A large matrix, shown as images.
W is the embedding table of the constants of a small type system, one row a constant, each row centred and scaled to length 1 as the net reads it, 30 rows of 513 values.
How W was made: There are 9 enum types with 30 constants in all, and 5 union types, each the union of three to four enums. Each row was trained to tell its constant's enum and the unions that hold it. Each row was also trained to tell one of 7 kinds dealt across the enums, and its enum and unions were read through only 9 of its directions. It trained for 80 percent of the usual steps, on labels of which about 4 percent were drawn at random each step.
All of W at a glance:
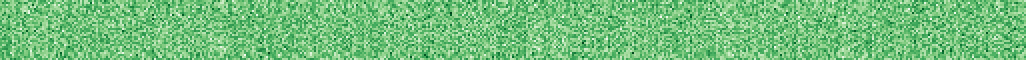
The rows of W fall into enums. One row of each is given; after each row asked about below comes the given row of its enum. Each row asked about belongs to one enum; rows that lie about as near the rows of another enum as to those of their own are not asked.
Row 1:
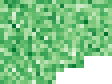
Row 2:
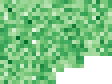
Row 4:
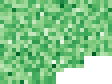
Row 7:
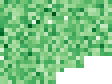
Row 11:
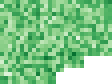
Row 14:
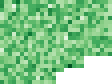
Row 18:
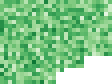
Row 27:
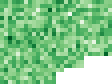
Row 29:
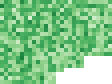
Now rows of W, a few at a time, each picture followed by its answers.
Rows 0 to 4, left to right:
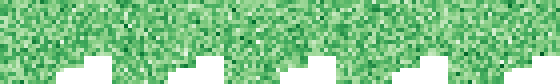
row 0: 4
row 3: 2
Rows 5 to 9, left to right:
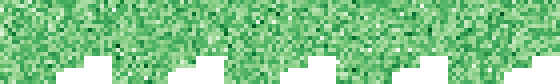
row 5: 4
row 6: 29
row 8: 11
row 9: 27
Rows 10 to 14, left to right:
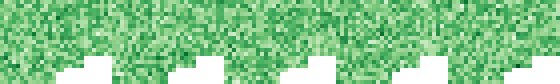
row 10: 14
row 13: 18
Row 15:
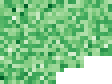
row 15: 7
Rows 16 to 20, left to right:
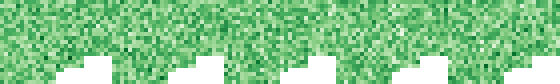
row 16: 14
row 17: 4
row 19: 1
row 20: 11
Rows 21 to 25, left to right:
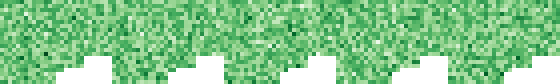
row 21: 1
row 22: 14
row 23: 18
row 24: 1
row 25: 11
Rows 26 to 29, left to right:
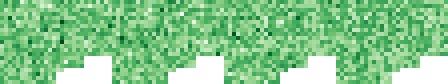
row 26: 27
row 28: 18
